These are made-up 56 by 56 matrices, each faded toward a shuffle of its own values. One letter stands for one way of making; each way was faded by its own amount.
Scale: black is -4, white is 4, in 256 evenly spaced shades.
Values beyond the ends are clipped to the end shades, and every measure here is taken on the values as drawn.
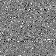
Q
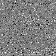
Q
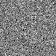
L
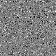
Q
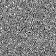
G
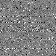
Q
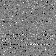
Q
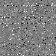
Q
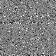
Q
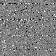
Q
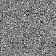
G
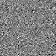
G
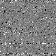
Q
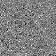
G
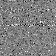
Q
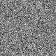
L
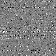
Q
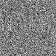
G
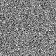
L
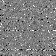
Q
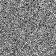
L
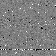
Q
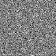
G
